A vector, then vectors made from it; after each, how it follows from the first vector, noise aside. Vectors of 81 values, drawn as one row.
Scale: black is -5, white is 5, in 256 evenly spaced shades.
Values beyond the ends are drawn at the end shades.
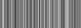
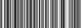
scaled up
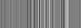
partly zeroed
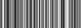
scaled up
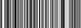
scaled up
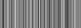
negated
